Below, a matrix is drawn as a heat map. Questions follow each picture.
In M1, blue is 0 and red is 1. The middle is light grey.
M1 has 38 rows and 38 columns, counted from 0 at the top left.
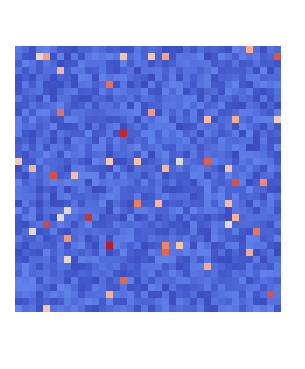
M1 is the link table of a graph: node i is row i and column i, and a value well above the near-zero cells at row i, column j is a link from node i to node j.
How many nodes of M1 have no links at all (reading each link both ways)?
3
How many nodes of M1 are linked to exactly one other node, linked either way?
5
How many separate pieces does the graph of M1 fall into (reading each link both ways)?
4
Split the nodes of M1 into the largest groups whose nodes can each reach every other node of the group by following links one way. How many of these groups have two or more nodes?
0
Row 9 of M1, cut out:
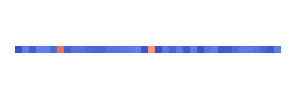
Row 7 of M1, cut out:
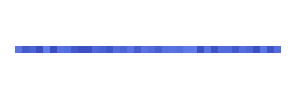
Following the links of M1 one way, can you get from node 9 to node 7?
yes
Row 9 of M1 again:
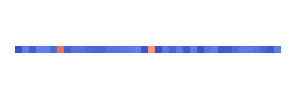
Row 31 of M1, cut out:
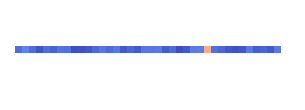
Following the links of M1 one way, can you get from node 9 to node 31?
yes
